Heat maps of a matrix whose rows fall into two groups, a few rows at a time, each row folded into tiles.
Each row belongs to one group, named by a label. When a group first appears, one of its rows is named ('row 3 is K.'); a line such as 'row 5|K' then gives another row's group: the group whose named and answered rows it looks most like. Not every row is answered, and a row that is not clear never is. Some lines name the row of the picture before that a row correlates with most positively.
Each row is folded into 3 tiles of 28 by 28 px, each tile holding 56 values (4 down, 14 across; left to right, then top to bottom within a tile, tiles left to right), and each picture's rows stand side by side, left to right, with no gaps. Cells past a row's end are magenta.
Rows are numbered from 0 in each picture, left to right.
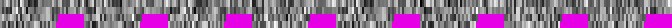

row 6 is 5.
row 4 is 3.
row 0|3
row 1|3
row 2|3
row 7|3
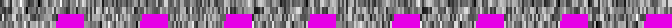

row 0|3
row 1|5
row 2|3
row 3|3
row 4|5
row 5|3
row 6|5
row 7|3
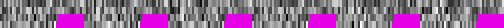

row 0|5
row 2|3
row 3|5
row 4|5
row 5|3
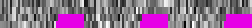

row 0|5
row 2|5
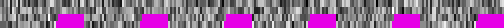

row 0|5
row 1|3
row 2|5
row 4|3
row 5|5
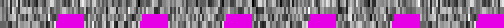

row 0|5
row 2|5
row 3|3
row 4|3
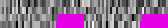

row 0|5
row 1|5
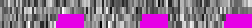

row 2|3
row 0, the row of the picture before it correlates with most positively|1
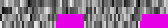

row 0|3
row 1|5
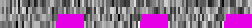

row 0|5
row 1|5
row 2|5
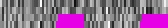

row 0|5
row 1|3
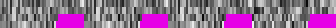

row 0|5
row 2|5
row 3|3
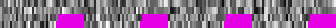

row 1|3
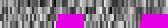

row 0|5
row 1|3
